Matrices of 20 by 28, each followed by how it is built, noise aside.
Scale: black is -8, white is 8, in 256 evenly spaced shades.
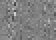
uneven columns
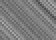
Toeplitz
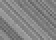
Toeplitz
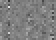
uneven columns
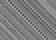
Toeplitz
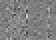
uneven columns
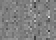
uneven columns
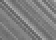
Toeplitz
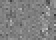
uneven columns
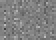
uneven columns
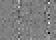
uneven columns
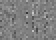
uneven columns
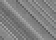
Toeplitz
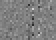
uneven columns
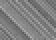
Toeplitz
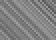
Toeplitz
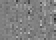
uneven columns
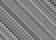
Toeplitz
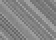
Toeplitz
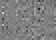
uneven columns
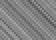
Toeplitz
